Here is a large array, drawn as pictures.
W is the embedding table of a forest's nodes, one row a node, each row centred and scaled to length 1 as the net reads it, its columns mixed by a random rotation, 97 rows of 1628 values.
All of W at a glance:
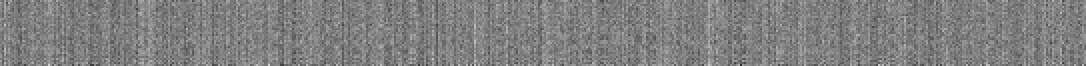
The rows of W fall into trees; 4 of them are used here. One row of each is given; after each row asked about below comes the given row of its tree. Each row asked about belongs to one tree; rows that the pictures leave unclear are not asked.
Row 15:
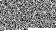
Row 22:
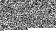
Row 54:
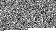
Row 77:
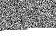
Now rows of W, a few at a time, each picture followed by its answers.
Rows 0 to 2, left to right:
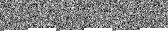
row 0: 22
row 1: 22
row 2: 22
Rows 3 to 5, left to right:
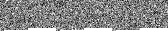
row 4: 15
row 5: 54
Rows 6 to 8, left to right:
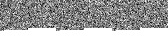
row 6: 22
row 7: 15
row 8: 15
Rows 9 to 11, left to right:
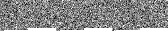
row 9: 15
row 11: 77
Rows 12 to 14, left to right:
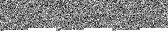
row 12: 22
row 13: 15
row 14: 22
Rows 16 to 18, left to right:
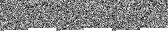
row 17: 77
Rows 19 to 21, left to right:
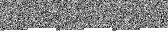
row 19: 54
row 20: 22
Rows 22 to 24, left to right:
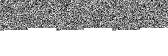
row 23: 77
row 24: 22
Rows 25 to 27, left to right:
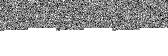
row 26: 15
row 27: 54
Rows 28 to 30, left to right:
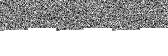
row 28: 15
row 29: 77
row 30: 22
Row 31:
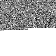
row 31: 54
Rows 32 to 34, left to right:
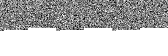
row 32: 15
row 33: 54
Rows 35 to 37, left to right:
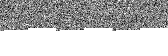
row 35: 22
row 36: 15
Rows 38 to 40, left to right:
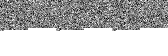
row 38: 15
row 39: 54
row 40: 15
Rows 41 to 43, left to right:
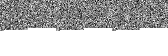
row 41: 77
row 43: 54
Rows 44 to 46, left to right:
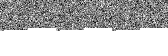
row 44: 54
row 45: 15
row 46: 54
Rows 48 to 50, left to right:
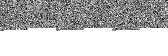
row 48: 15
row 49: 77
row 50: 54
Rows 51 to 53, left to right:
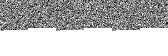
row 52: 77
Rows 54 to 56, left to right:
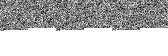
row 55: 22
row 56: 22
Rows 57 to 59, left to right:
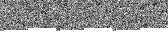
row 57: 54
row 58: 22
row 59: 22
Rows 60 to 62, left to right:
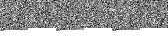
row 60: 54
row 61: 77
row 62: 54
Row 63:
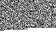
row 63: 77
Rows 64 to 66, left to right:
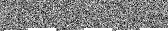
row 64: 54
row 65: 77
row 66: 15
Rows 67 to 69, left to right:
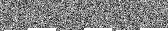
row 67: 54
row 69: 15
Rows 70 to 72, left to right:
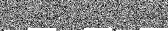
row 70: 15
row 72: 15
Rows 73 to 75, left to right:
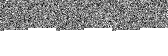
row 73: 22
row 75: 22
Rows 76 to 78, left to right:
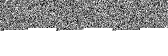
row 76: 22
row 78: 22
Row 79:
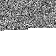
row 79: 22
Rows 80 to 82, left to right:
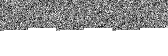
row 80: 22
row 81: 54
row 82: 22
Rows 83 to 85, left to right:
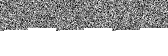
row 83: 15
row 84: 77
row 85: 54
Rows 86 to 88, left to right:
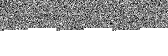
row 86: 15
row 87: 22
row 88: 22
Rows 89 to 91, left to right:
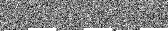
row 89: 22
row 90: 54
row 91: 15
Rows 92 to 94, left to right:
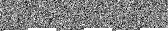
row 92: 54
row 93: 22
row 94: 22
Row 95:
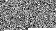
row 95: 22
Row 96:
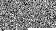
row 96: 15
